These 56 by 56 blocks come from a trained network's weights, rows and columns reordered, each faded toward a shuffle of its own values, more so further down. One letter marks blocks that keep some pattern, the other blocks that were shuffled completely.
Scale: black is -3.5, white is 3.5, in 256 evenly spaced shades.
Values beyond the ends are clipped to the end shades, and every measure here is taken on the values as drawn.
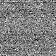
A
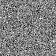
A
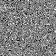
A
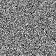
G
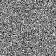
A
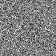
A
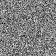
G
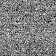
A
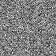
G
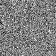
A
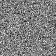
G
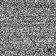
A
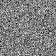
A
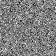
G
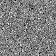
G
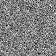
G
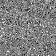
A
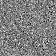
G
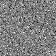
G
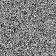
G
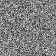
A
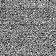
A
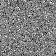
G
